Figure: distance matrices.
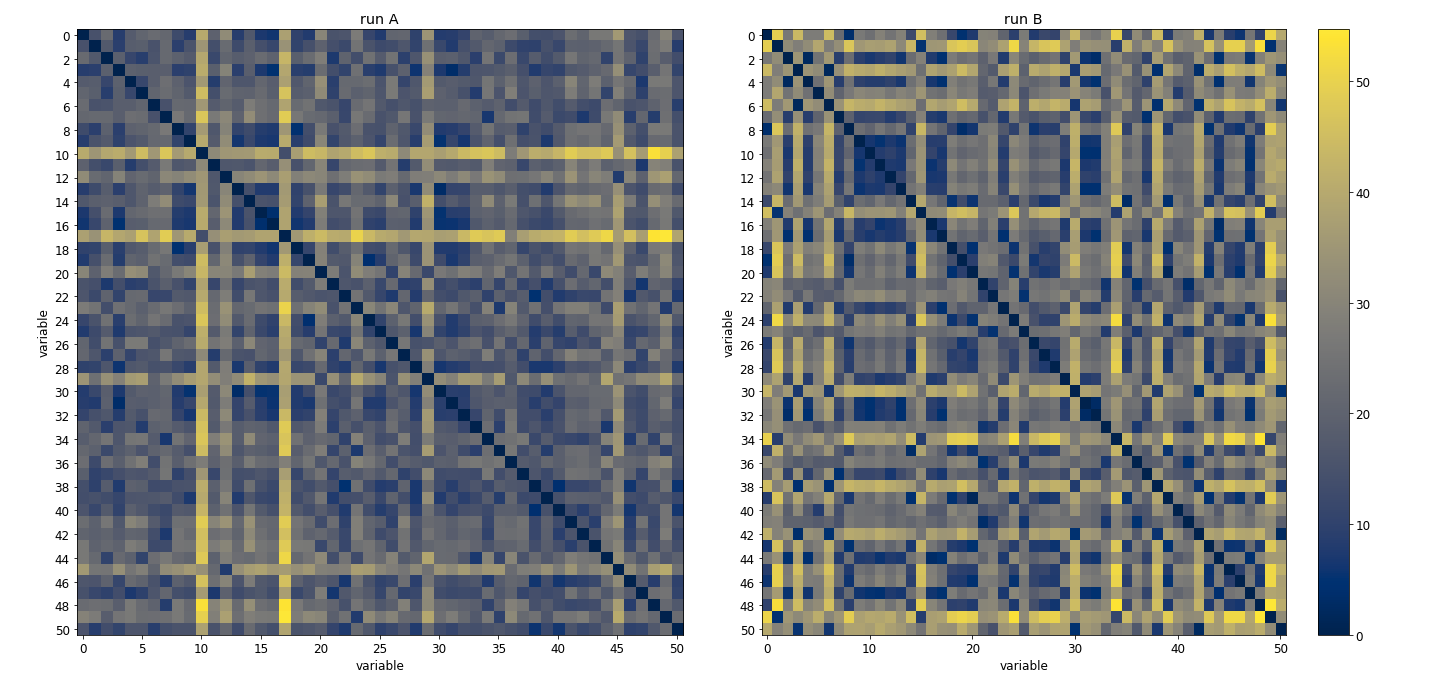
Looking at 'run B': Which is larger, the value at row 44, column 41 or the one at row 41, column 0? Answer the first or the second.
the second
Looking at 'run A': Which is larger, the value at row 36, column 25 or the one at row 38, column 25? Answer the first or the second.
the first
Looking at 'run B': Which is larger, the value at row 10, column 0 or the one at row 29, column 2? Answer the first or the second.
the first
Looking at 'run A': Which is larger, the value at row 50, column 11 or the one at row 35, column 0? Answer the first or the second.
the second
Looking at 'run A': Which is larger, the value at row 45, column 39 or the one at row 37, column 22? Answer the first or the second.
the first
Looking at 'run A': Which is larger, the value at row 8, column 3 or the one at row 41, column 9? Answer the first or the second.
the second
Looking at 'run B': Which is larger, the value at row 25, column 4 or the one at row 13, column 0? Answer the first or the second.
the second
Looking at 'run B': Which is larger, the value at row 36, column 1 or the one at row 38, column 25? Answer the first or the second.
the first
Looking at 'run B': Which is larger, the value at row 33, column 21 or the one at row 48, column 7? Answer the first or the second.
the second
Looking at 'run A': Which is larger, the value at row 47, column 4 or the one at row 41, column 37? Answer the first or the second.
the second
